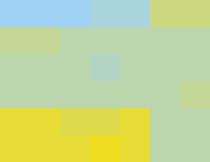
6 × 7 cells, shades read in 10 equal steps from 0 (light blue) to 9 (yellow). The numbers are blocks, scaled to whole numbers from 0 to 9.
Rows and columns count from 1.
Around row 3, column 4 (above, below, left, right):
3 3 3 3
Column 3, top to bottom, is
0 3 3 3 7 8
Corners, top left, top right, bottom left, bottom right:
0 5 8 3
